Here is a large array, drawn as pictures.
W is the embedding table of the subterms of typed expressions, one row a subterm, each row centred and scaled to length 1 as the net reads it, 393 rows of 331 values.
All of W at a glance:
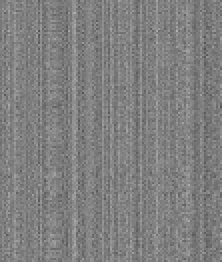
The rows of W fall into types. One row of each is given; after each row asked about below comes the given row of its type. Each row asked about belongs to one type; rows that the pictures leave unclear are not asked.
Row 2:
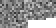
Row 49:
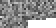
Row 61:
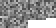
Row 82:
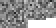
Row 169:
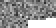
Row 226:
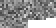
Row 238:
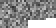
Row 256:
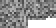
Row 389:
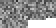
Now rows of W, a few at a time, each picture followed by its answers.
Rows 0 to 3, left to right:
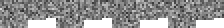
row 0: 389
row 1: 61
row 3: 238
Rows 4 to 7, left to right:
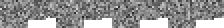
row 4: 226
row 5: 256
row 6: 82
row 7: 49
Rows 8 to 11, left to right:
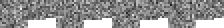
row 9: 61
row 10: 169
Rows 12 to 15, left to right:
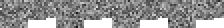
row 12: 226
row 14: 226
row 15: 82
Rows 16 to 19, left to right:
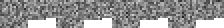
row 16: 169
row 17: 61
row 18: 2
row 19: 61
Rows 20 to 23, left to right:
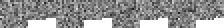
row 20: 49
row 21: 49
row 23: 169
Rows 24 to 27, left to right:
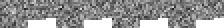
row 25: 82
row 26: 238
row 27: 82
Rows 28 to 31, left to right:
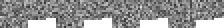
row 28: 169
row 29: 2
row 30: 256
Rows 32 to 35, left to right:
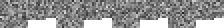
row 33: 389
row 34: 226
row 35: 2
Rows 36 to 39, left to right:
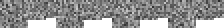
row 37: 49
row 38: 256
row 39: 256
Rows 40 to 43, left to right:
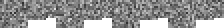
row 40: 2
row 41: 61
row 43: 256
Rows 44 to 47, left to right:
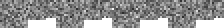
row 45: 61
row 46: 226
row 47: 61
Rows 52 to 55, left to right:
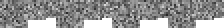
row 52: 2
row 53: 61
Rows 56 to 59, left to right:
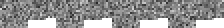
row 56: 238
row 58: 61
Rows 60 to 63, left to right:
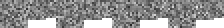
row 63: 226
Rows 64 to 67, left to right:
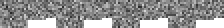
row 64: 389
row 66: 169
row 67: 61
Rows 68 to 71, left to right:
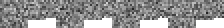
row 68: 82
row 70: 169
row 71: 256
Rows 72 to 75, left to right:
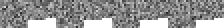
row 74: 49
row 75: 49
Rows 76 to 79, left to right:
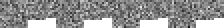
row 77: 2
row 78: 226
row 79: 169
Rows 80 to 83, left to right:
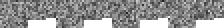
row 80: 49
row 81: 238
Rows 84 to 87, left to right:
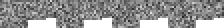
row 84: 49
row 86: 2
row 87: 82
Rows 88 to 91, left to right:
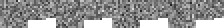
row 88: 226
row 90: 49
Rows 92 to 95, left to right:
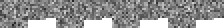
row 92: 226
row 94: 389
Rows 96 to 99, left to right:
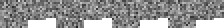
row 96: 238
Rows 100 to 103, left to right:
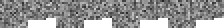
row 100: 2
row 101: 169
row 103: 49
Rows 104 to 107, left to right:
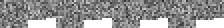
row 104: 169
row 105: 61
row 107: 256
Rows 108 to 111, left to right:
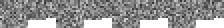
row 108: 389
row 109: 256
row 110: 61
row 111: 61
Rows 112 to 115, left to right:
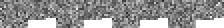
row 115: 82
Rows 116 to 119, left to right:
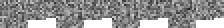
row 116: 61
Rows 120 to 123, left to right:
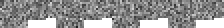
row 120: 238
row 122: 49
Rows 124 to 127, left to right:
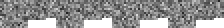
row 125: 389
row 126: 389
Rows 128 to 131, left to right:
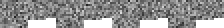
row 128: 2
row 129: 82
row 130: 389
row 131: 49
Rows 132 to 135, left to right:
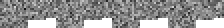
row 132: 49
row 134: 49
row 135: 82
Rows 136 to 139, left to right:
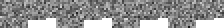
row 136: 169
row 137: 226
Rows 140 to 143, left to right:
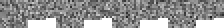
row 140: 82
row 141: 256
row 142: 61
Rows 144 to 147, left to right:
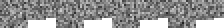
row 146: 49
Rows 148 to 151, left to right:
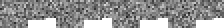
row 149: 61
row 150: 82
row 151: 256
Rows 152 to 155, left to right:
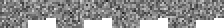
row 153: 82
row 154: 389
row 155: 61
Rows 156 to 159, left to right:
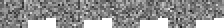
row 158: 226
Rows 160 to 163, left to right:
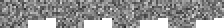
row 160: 169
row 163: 226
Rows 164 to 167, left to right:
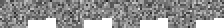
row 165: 82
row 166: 238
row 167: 61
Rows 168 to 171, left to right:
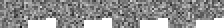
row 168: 169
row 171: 389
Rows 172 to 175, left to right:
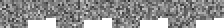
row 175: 169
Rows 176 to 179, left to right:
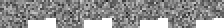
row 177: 82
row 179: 256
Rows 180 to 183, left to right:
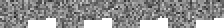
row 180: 61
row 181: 238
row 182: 238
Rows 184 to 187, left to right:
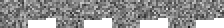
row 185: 82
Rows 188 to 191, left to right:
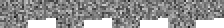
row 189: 2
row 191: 389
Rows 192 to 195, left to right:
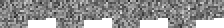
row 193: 238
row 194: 389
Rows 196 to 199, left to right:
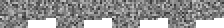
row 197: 169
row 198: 256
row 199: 2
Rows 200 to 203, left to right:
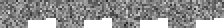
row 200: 389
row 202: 226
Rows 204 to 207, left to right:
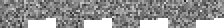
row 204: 82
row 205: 82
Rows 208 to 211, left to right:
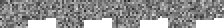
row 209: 49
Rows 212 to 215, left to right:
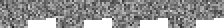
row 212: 389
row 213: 61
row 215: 256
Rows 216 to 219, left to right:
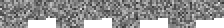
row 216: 226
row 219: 2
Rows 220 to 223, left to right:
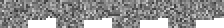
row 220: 169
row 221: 169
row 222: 61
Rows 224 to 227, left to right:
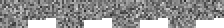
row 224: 256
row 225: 49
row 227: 389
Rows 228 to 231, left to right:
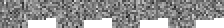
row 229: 389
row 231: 389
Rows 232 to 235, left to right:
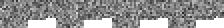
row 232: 238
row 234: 256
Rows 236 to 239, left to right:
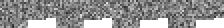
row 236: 61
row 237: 226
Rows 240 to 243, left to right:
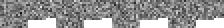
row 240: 226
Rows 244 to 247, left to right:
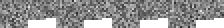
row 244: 256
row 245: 226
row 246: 389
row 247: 169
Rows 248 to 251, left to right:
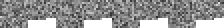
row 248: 169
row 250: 49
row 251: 2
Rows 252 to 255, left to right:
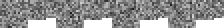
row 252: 61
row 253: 82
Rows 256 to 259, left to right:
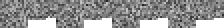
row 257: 82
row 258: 82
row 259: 238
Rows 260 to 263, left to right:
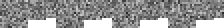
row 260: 61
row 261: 49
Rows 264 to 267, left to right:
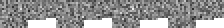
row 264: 49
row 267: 49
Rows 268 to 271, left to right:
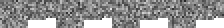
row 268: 389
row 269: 2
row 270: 82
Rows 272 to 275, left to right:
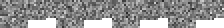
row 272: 61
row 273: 238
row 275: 61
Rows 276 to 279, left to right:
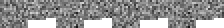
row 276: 82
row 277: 256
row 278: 169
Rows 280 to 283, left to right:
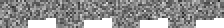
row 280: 238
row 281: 2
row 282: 226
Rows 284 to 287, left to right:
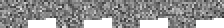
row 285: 82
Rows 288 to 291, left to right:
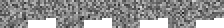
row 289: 49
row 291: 2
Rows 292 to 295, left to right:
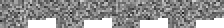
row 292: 256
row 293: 2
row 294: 226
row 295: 2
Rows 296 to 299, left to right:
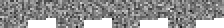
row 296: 61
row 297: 2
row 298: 2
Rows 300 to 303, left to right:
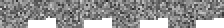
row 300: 226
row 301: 82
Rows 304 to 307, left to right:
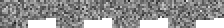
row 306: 389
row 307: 226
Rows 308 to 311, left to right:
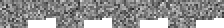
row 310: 82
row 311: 238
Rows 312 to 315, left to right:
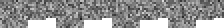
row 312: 389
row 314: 226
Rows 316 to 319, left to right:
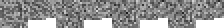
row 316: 226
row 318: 82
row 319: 82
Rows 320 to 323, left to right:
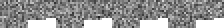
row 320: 61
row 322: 389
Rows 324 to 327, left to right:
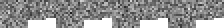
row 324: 389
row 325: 2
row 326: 238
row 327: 82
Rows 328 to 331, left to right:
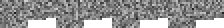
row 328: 2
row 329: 49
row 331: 49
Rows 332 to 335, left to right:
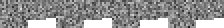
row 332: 49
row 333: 61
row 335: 389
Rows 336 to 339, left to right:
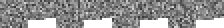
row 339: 82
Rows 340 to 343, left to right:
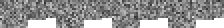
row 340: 389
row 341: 256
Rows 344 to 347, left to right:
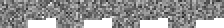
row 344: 82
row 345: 389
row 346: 169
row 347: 61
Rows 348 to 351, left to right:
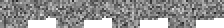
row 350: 256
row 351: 256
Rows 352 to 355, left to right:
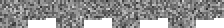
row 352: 256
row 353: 256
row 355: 256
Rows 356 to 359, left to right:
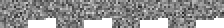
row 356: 256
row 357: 82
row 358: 169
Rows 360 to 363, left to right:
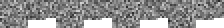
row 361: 256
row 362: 256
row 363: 82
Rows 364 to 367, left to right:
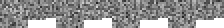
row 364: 256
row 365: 61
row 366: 61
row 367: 61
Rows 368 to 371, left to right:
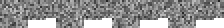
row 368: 256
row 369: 256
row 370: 238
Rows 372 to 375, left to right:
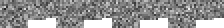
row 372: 82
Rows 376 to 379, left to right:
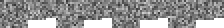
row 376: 169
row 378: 82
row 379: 61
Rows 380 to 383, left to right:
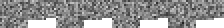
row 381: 49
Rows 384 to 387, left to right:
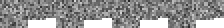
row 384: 256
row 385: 238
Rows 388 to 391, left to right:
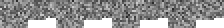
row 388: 226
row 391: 2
